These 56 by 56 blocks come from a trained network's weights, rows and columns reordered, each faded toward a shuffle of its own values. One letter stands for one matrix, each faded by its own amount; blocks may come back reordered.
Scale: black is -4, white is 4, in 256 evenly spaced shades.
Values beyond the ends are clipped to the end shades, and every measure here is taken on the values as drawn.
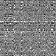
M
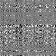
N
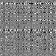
N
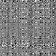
N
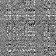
M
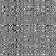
N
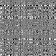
N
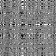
N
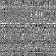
M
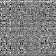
M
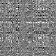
M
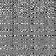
N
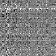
M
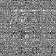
M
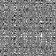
M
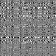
N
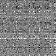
M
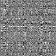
M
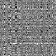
M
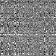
M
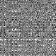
M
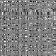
N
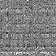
M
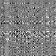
N
